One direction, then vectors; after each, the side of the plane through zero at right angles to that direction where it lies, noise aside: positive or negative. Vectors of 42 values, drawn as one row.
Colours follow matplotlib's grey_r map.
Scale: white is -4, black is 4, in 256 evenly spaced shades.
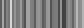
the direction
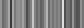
negative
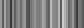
negative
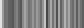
negative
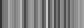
positive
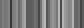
negative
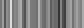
positive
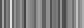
positive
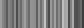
negative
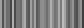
negative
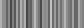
negative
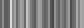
positive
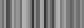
negative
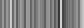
positive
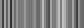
negative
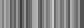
negative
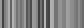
negative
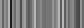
negative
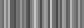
negative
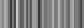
negative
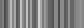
positive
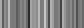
negative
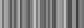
negative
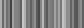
negative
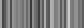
negative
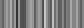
positive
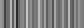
positive
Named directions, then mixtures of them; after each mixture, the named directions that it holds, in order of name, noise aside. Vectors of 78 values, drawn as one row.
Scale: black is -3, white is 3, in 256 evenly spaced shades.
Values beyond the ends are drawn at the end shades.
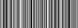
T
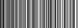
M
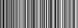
M, T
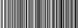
M, T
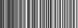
M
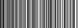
M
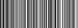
M, T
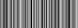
T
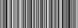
T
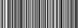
M, T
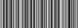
T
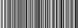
M, T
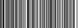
M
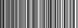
M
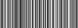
T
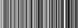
M, T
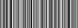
T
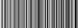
M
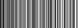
M
